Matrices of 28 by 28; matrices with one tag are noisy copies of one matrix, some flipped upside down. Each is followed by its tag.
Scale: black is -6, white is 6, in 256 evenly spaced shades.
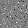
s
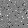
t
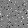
t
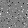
t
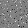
s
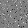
s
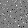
s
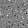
t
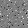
t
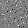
s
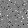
t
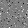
t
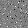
s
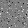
t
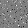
s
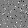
s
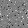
t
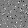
s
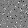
s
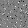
s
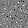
s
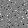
t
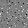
t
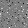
t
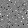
t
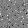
t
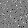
s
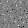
s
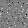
t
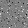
t
